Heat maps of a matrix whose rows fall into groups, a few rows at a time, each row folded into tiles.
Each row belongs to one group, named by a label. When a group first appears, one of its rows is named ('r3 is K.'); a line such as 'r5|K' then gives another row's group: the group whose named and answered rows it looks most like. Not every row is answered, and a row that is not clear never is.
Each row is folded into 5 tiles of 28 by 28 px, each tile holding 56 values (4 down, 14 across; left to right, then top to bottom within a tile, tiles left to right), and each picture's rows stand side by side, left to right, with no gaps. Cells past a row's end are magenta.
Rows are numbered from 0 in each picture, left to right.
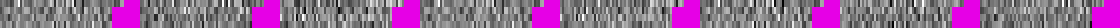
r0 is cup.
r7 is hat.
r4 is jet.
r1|hat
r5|cup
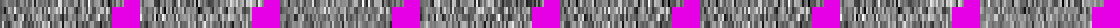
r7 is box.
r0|hat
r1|jet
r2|hat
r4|hat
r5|hat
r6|jet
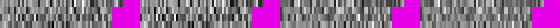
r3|cup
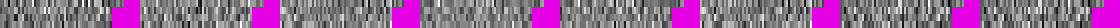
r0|hat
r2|box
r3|cup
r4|cup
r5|box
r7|hat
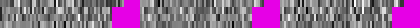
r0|cup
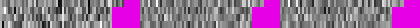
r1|box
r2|box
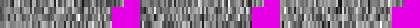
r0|cup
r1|hat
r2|box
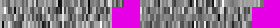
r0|box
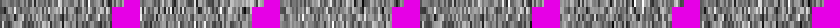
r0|hat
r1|jet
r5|hat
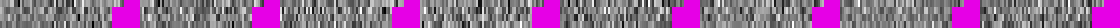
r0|jet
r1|jet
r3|box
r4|hat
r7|hat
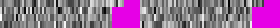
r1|box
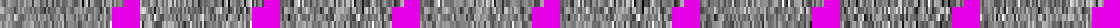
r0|box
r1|box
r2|cup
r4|cup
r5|hat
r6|hat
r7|jet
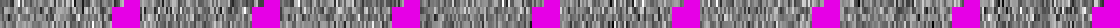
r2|cup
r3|hat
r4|jet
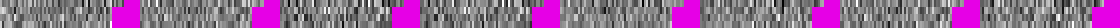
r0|box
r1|box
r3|hat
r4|box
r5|cup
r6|box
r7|cup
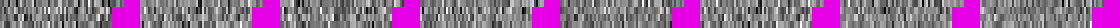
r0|hat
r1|box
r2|jet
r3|jet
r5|box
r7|box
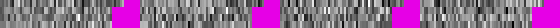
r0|cup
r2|hat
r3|jet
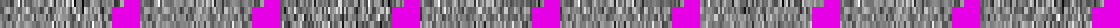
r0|cup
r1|cup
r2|hat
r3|cup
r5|box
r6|cup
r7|cup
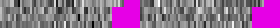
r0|jet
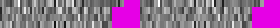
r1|cup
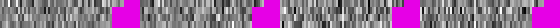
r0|box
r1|cup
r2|box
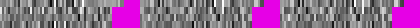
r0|jet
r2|jet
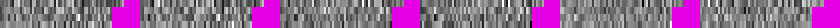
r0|cup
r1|cup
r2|hat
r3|hat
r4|box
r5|box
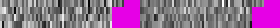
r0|box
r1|hat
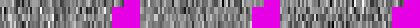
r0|jet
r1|box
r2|jet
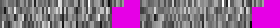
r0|hat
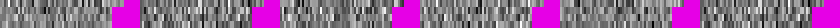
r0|box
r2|jet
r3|box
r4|jet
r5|hat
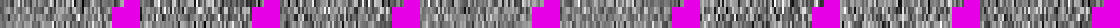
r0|cup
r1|cup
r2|hat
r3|box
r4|cup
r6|box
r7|hat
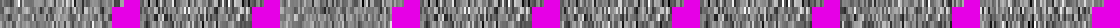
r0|cup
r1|hat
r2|box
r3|hat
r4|hat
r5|hat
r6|hat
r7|jet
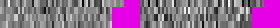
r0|box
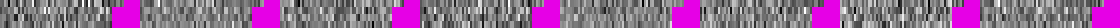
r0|hat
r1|cup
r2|jet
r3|hat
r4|box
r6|box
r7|cup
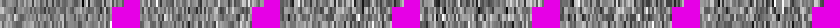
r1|box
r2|cup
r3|jet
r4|cup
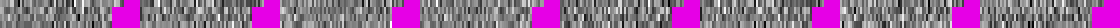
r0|jet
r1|cup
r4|hat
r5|cup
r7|jet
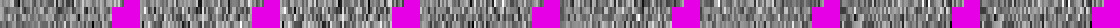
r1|box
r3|jet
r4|cup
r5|cup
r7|hat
